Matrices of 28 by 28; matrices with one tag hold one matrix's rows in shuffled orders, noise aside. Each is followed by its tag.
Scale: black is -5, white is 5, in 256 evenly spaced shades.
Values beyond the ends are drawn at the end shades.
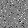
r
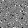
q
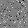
r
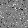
q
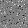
r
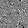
r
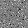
r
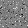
q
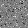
q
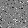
q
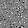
r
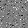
q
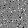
r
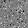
r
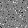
q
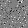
r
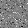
q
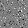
r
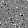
q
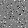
r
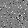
r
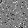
q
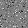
q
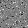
q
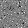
r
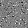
q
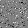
q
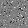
r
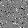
q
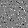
r
